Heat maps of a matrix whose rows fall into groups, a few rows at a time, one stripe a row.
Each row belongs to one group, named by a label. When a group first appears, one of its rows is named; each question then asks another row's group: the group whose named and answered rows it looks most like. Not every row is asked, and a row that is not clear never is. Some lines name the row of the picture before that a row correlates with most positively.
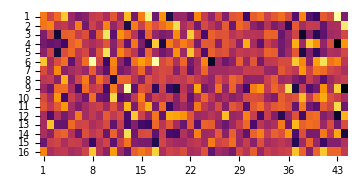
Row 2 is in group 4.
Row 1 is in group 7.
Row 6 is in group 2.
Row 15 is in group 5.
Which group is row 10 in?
2
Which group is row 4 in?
4
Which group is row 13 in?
4
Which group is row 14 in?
7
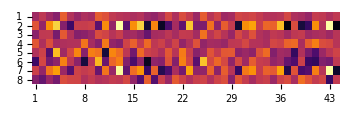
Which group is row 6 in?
5
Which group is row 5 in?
5
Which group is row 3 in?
5
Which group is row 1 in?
5
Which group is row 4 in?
2
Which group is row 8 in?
4
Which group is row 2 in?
7
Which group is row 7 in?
7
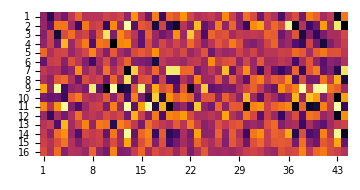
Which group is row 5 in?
2
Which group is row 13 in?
5
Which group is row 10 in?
4
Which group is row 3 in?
5
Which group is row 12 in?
4
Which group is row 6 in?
5
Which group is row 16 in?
2
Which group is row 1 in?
4
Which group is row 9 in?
2
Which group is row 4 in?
5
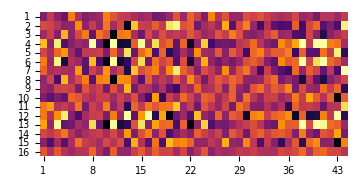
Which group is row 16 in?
2
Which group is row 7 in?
4
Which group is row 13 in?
2
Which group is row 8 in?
5
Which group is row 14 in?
7
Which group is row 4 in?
2
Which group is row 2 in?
4
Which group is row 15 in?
4
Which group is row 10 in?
4
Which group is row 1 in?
5
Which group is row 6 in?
2
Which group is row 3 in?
5
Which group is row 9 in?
7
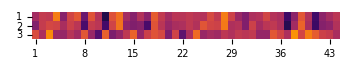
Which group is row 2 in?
5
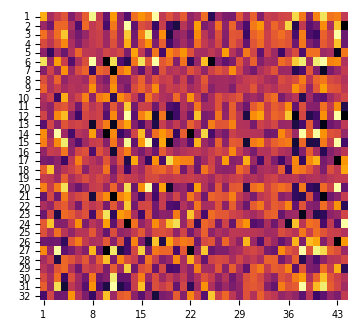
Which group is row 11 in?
7
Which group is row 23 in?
5
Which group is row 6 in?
2
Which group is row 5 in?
4
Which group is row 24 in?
4
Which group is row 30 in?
2
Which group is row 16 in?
5
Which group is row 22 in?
7
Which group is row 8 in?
2
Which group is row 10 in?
5
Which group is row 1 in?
2
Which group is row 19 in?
5
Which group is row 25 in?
2
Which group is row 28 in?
5
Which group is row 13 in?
5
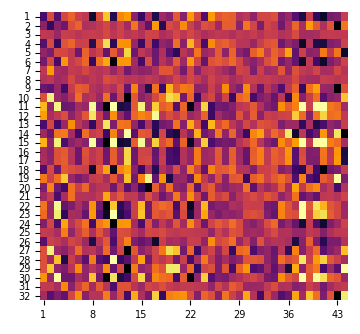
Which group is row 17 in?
7
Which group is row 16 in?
7
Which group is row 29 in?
4
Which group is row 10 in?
4
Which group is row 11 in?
2
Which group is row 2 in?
4
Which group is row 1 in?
5
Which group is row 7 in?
4
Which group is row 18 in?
5
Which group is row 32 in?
4
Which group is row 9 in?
4
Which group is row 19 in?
7
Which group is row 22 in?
2
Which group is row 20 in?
4
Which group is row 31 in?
5
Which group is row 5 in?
7
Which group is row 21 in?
5
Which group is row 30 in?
2
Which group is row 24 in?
5
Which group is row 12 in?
2
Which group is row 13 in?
5
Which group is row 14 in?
7
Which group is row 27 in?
4
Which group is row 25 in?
5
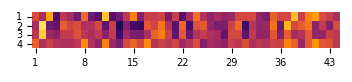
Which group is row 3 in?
4
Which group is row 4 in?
2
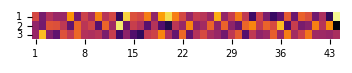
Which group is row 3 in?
4
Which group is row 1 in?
4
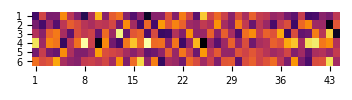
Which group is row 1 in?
5
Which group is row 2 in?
4
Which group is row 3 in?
7
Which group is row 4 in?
2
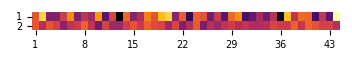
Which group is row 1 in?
4
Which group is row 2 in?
2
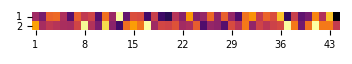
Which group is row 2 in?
2
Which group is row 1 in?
7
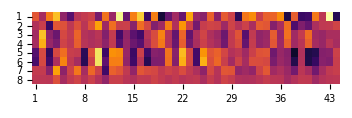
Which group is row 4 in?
4
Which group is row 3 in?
4
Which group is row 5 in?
5
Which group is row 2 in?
5
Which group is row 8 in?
5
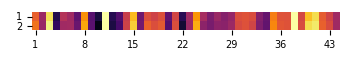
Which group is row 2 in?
2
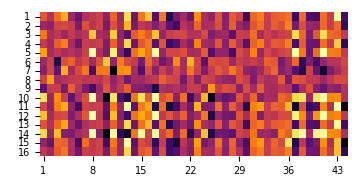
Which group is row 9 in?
5
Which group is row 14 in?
2
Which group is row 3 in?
2
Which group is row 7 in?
5
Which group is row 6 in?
5
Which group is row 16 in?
7
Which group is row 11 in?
7
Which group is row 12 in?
2
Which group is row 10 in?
2
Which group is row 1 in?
7
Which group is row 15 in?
7
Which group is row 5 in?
2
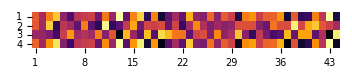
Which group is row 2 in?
2
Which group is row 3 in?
4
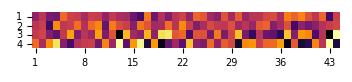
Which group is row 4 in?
7
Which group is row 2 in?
5
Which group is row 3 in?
4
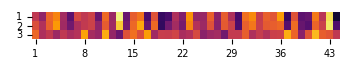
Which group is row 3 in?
2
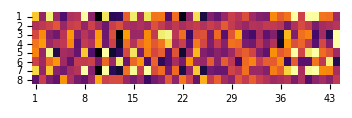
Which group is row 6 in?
7
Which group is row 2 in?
5
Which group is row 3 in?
4
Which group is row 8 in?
5
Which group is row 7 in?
2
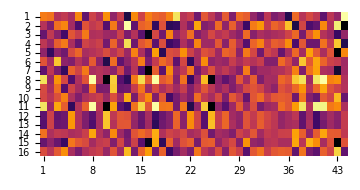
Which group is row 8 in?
2
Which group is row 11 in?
2
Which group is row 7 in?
4
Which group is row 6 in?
2
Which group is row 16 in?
7
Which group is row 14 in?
2
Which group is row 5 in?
4
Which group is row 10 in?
7
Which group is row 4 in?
7
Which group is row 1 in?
4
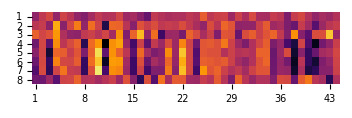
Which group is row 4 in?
5
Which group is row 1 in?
5
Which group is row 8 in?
4
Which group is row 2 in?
5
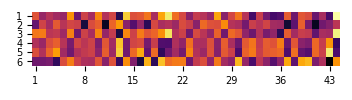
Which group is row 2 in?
5
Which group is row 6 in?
4
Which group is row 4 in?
7
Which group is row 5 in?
7
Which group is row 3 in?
4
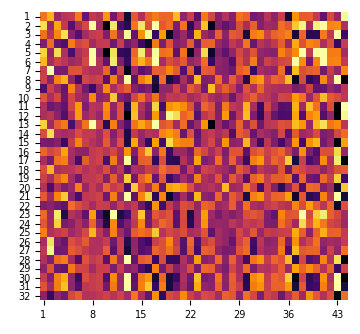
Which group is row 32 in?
4
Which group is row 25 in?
2
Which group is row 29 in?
4
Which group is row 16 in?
7
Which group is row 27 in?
4
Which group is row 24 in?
2
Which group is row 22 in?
4
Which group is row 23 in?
2
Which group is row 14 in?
4
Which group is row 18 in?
4
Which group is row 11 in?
4
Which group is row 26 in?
4
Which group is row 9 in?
5
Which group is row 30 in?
7
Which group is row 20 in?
4
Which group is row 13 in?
2
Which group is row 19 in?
7
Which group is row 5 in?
2
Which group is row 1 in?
4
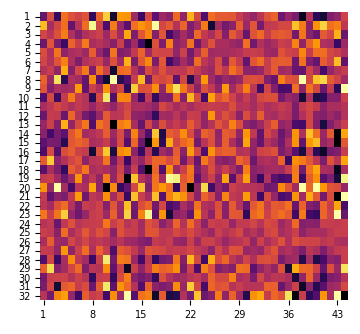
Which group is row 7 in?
5
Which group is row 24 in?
5
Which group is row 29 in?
4
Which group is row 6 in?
7
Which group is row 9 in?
4
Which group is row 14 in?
4
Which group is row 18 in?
4
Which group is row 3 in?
7
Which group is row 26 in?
4
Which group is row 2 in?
2
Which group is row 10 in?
5
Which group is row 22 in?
7
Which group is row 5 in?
2
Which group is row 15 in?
4
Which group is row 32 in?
7
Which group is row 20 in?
2
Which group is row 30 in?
5
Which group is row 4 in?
4
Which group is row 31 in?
5
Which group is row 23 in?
7
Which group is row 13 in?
5
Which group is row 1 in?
5
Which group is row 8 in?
2
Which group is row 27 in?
5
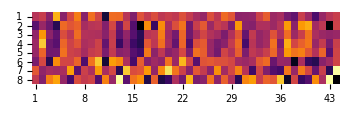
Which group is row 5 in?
4
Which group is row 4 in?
4
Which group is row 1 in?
5
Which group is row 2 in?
4
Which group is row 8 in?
7
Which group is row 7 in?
4
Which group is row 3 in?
4
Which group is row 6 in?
5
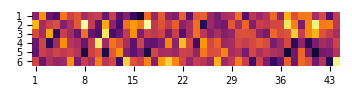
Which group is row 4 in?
5
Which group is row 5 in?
5
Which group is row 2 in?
2
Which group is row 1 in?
4
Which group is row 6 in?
4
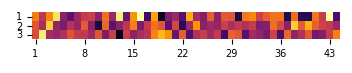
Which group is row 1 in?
7
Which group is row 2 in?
2
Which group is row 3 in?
4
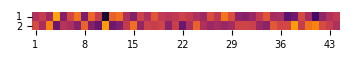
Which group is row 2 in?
2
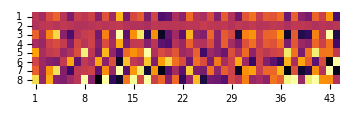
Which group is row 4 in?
7
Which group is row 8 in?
2
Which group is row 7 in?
7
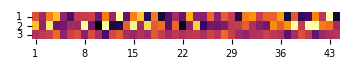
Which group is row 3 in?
5
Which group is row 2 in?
2
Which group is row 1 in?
7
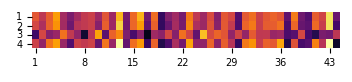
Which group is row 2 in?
7
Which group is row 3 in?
5
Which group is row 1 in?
7
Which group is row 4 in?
7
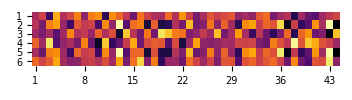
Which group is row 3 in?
4
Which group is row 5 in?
7
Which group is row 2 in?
7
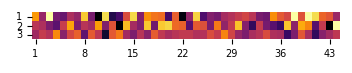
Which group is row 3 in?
5
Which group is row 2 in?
4
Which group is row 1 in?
2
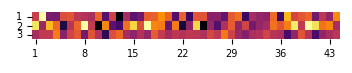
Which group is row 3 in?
5
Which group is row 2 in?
2
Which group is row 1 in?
4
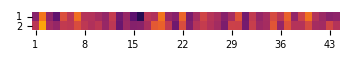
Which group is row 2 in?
4
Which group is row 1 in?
4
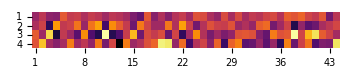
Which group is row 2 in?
5
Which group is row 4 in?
4
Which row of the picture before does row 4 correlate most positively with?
2
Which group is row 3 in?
2
